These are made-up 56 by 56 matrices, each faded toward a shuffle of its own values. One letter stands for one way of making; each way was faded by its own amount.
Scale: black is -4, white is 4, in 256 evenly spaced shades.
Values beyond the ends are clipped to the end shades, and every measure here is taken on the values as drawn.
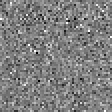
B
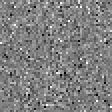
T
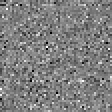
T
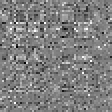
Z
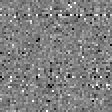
T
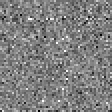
B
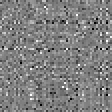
Z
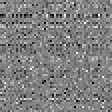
Z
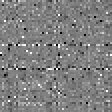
Z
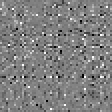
Z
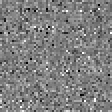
T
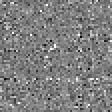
T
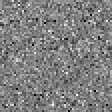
B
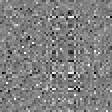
Z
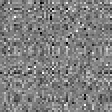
Z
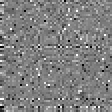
Z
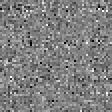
T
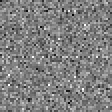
B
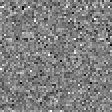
B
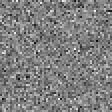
B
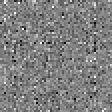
T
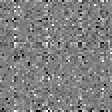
Z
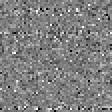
T
